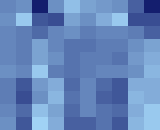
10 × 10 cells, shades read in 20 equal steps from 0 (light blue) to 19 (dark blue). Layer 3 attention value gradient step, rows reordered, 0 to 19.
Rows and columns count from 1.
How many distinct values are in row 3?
5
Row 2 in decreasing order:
14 14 14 13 7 7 5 4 1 1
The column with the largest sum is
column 2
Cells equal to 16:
0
